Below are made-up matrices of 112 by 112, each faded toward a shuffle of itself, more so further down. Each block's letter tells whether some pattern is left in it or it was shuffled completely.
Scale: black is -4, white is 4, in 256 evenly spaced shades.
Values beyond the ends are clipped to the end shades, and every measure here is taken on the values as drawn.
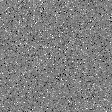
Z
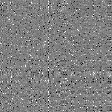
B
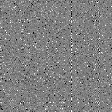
B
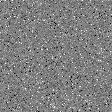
Z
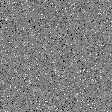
Z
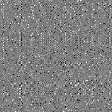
B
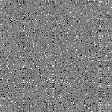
B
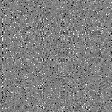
B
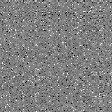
B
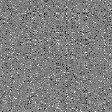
B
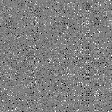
B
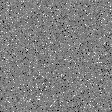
Z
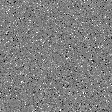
Z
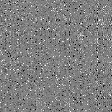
B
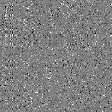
B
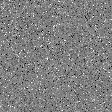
Z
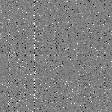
B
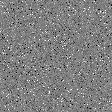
Z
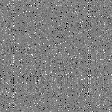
B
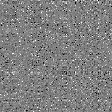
B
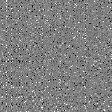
B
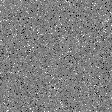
Z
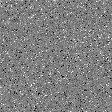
Z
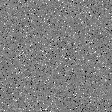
Z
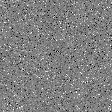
Z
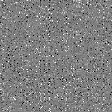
B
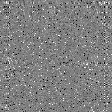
B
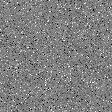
Z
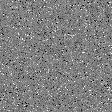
Z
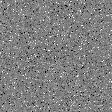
Z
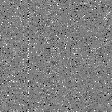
B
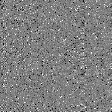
B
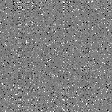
B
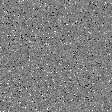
Z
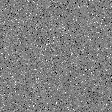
Z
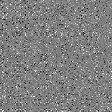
B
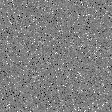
Z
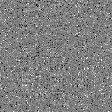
B
